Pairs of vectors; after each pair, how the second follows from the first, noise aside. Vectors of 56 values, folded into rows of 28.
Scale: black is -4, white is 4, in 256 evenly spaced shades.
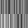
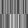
wrapped around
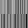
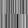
wrapped around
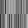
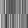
negated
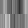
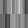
negated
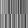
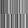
negated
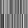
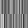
negated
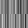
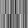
wrapped around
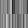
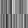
negated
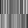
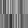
wrapped around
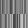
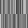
wrapped around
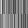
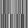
wrapped around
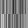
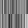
wrapped around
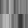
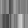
negated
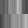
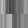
wrapped around
